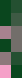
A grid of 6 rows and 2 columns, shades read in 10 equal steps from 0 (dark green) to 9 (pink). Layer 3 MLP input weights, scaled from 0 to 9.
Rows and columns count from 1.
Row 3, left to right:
6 4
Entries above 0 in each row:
1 1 2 1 2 1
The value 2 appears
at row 2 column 2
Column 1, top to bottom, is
0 0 6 0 5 9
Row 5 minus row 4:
5 -3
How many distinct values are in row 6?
2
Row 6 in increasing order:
0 9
